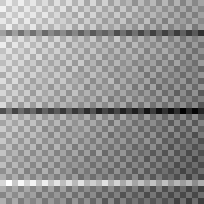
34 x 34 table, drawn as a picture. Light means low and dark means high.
Rows 6, 19 and 31 differ from the rows beside them. The ninth with the lowest average is the top left. There is an overall slope up to the bottom right. The halves do not mirror each other.
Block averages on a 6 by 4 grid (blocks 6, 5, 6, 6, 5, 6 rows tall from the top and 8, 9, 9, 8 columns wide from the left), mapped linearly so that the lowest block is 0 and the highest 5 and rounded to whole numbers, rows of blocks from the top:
0123 | 0123 | 1234 | 2345 | 2345 | 2345
